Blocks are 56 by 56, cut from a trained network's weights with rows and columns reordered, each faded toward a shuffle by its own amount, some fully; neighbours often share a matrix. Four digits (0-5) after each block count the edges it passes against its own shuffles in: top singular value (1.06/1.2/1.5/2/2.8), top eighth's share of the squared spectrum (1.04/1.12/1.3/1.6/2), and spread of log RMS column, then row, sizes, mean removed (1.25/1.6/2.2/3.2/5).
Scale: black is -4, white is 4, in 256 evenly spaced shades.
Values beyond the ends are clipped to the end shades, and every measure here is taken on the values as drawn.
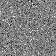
0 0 0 0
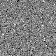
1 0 0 0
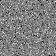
0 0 0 0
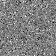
0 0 0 0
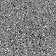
1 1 0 0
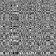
4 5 2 3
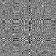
4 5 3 3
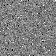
0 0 0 0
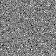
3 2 0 1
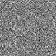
3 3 0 1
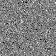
1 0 0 0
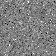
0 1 0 0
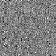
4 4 1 2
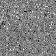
2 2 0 1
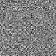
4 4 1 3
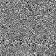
3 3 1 2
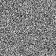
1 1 0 0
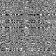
4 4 0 3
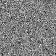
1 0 0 0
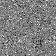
2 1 0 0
